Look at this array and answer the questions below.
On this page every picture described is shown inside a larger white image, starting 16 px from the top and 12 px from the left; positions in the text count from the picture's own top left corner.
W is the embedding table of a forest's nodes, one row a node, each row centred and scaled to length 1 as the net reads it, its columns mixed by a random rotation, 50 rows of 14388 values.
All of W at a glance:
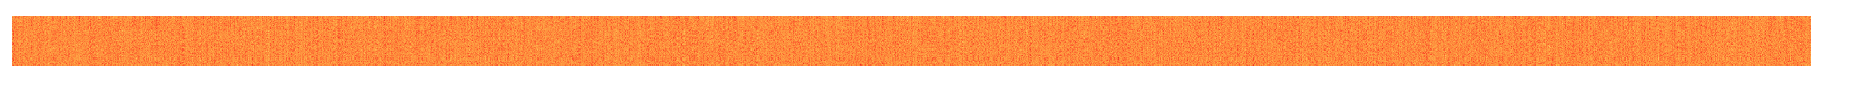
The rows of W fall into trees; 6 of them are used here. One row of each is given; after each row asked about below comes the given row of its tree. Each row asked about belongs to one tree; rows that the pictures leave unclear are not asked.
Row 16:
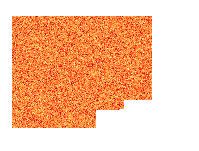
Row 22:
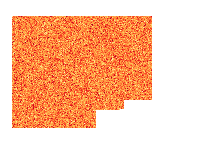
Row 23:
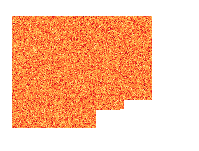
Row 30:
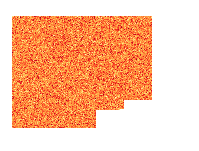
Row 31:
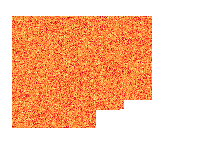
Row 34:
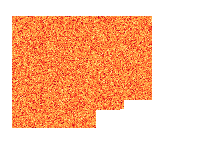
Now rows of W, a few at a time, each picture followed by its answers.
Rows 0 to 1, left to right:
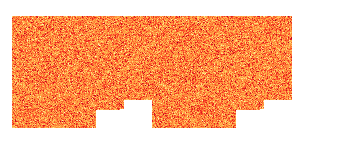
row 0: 16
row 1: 16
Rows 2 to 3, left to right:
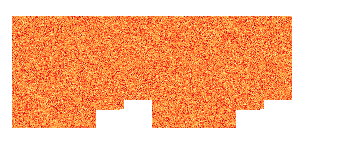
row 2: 16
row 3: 34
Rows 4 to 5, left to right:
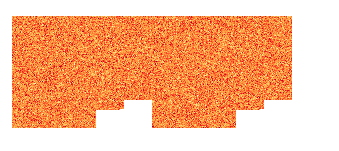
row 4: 16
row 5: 31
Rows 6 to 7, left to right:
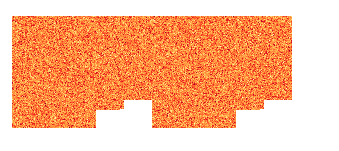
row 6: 34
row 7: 23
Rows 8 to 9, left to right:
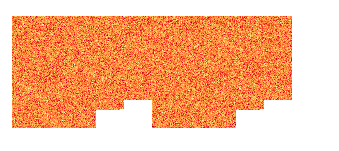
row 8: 16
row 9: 31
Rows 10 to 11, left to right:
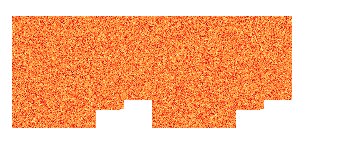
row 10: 34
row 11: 34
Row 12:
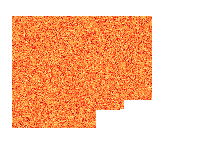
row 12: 34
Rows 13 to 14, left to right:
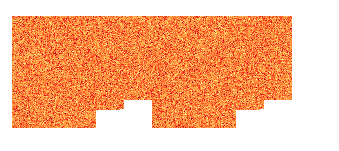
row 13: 23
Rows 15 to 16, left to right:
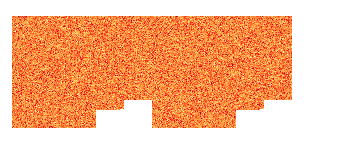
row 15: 22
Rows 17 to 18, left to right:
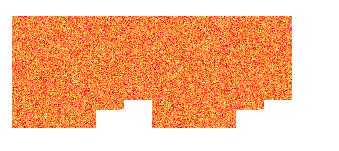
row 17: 22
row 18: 22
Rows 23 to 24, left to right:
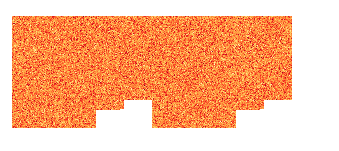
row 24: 16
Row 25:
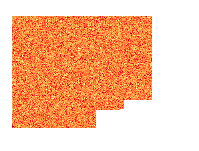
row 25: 31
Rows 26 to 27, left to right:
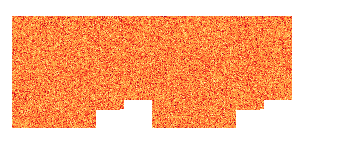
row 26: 31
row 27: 22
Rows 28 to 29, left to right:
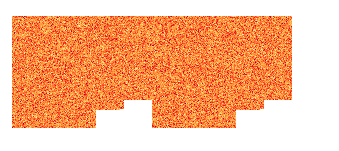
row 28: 22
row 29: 34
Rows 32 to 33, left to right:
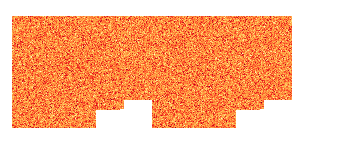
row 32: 34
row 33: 34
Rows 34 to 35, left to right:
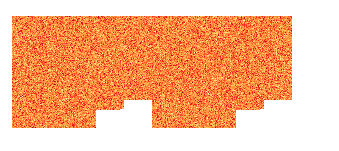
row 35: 22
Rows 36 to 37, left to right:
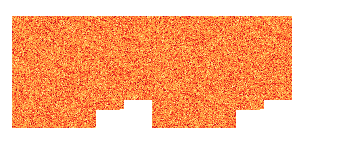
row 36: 31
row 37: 30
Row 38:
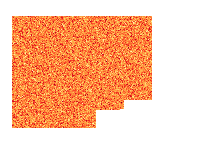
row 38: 34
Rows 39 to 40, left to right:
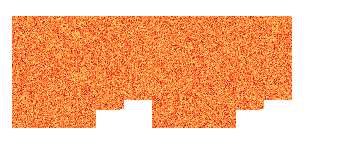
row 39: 22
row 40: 30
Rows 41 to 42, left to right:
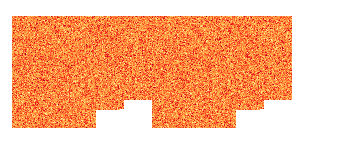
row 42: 22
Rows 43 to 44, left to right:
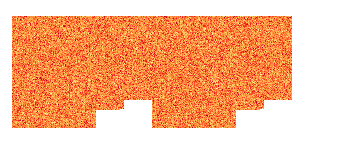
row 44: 22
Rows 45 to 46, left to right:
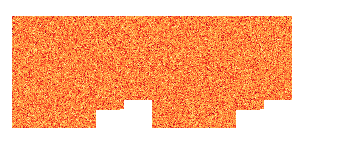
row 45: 23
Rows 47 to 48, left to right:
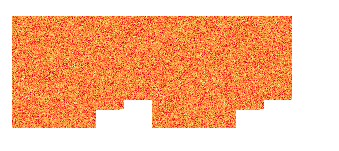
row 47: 16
